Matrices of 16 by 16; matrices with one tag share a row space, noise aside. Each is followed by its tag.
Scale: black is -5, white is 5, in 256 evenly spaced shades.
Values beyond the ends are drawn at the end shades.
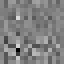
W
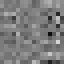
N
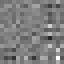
N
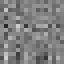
W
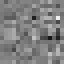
N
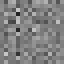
W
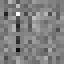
W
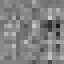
N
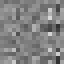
N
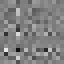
W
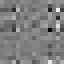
N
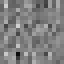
W
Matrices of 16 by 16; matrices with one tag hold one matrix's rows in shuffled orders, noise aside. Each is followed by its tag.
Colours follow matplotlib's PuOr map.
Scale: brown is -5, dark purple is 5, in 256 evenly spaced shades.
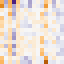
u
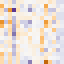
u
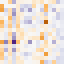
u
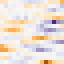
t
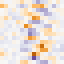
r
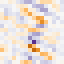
r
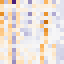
u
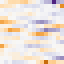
t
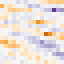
t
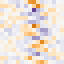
r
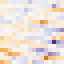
t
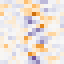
r
